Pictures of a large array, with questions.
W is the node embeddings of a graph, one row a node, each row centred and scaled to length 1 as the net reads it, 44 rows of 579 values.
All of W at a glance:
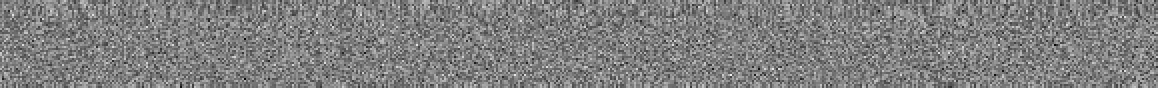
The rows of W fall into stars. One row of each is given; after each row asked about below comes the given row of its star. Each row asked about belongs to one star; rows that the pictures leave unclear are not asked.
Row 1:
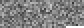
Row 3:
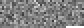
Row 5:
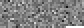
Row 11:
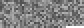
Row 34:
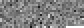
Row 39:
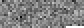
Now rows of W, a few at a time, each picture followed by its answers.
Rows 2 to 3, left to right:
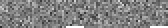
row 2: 39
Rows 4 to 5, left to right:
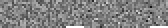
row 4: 3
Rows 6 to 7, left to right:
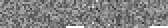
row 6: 5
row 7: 5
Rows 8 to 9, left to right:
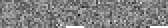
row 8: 11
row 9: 3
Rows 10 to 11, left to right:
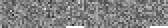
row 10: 3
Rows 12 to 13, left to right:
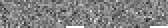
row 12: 11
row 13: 5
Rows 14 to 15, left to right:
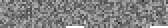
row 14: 39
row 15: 11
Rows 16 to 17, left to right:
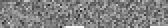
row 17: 34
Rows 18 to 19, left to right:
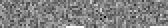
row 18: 1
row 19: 39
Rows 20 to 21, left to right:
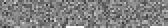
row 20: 3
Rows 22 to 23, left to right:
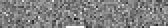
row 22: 1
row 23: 3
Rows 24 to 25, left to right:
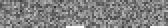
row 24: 11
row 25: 3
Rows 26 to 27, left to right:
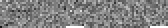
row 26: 39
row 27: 3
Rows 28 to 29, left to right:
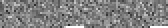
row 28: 11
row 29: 3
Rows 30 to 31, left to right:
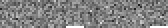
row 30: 34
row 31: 1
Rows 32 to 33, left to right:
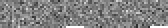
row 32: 11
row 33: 5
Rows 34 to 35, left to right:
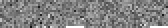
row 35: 11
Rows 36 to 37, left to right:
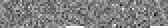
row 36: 39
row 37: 34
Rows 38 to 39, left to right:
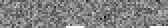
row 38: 39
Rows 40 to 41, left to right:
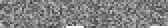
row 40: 11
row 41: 1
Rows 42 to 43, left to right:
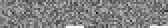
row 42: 39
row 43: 1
